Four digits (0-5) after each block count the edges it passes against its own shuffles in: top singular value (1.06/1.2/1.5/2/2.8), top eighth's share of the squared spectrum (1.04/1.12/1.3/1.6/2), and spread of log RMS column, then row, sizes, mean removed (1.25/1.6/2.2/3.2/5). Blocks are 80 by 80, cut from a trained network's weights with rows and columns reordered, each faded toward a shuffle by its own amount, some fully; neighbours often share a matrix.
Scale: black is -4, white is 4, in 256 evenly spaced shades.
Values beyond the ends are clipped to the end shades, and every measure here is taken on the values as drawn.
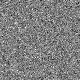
0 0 0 0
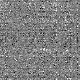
3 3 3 0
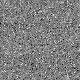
0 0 0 0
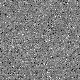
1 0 0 0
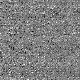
2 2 2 0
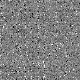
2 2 2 0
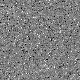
0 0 0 0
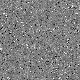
0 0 0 0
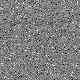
0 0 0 0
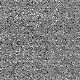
2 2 2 0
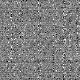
2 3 3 0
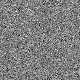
1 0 0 0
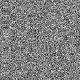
3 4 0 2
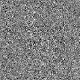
2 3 2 1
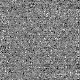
2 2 2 0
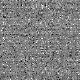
3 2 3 0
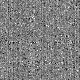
3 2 0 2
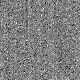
1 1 0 0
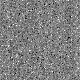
1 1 0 0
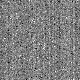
3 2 0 1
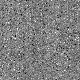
1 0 0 0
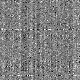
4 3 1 2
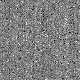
2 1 0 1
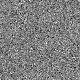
1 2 0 0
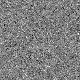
2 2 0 0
